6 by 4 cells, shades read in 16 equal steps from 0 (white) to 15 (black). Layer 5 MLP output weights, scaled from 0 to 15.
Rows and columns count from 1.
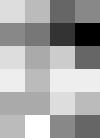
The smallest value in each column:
1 0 1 1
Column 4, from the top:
7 15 9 1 4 9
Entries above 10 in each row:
0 2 0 0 0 0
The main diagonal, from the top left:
2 8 3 1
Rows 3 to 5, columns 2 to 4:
5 3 9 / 4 1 1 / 5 2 4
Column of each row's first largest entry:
3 4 4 2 1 4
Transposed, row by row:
2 7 2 1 5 4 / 4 8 5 4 5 0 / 9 12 3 1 2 7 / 7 15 9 1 4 9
